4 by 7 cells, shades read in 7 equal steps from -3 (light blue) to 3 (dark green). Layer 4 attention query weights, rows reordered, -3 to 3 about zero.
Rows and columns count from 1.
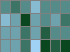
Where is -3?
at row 4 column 4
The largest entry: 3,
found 3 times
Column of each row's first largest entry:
2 3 5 5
